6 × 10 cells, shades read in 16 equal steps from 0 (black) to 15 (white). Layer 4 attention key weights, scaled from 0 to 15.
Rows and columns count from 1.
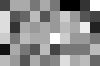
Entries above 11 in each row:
1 2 2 3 0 1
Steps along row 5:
up down down up down up same same up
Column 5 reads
10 5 10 10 11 7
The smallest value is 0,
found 2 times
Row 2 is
13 5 6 11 5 9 12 9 5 4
